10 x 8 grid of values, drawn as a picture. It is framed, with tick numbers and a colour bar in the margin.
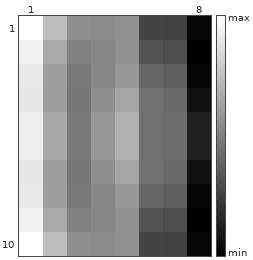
Grain: streaks running down. Lone odd cells: none. Slope: up to the left. Mirror symmetry: top to bottom.
